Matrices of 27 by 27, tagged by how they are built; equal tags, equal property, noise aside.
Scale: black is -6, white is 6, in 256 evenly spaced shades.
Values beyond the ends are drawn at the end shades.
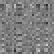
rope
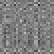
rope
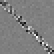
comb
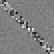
comb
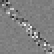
comb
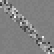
comb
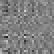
rope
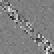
comb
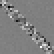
comb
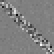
comb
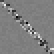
comb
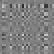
rope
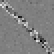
comb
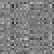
rope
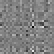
rope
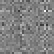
rope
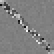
comb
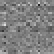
rope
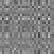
rope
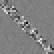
comb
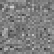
rope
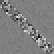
comb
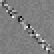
comb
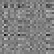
rope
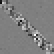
comb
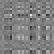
rope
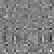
rope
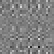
rope
